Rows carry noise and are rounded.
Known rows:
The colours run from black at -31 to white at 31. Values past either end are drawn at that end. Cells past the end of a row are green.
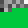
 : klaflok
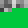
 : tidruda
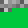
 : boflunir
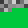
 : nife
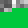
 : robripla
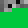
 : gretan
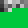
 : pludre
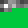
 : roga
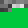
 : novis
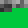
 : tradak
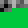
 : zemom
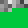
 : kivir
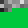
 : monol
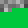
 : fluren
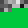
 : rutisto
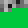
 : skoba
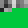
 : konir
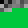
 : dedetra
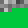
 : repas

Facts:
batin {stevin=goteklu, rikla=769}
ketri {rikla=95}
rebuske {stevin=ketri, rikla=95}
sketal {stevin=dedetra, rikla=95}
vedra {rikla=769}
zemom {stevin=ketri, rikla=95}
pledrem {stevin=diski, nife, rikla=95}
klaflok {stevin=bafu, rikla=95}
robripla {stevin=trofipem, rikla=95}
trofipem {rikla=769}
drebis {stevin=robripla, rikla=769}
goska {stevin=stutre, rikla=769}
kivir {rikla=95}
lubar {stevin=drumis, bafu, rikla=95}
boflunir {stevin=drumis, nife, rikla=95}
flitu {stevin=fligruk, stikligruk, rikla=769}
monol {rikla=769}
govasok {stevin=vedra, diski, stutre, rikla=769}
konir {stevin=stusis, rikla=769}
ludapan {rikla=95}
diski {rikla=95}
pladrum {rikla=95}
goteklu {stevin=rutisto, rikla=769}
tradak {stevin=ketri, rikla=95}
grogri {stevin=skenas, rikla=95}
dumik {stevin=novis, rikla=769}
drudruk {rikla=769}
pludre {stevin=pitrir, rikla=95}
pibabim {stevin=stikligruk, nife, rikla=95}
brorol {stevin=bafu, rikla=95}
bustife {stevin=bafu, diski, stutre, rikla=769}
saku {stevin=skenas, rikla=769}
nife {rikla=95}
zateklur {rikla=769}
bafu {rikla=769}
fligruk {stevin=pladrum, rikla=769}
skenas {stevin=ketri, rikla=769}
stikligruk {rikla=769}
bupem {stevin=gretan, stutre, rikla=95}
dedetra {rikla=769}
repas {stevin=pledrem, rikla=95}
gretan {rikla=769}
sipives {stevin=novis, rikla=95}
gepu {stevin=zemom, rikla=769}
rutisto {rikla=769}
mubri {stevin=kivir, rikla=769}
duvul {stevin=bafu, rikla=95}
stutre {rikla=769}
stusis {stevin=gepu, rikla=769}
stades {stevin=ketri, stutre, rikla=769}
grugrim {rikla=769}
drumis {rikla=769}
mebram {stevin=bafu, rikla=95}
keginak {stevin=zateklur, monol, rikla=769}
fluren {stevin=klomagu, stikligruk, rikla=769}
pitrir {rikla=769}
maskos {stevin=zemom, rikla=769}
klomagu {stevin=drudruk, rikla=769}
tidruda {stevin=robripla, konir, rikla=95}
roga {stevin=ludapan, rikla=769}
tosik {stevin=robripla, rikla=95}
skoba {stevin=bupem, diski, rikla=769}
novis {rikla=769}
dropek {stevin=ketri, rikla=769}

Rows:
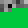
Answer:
goska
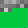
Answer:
pibabim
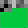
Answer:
gepu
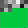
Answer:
goteklu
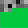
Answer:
bupem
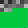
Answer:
sketal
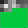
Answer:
ludapan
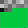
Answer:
keginak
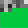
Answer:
bustife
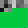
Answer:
stusis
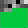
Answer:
stutre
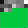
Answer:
bafu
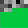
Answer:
diski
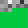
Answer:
mubri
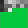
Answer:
pitrir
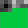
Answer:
ketri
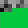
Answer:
maskos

